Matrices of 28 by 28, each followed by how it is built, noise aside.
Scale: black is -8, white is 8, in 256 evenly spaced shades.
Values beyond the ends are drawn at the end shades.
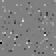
sparse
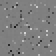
sparse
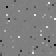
sparse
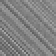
Toeplitz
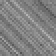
Toeplitz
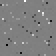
sparse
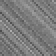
Toeplitz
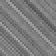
Toeplitz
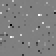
sparse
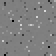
sparse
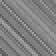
Toeplitz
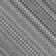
Toeplitz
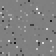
sparse
